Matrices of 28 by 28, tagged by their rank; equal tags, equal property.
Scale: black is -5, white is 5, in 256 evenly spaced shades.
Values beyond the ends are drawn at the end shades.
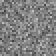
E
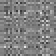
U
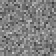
E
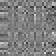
U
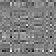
U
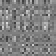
U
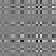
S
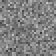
E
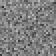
E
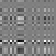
S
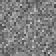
E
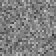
E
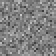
E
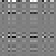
S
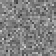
E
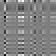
S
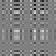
S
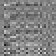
U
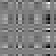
S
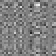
U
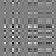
S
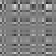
S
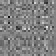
U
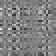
U
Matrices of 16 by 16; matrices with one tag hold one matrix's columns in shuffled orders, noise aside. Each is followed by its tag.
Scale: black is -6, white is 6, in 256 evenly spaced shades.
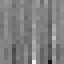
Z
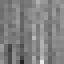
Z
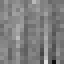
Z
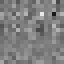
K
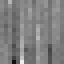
Z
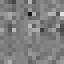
K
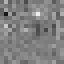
K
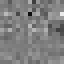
K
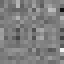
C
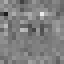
K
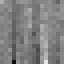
Z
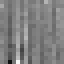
Z
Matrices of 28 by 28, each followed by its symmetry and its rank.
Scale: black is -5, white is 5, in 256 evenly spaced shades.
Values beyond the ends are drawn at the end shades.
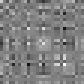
symmetric, rank two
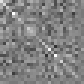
symmetric, rank five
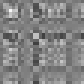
symmetric, rank two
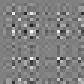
symmetric, rank two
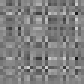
neither, rank two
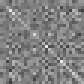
symmetric, rank five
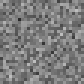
symmetric, full rank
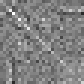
symmetric, rank five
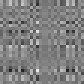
neither, rank two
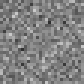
symmetric, full rank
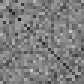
symmetric, full rank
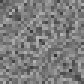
symmetric, full rank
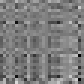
neither, rank two
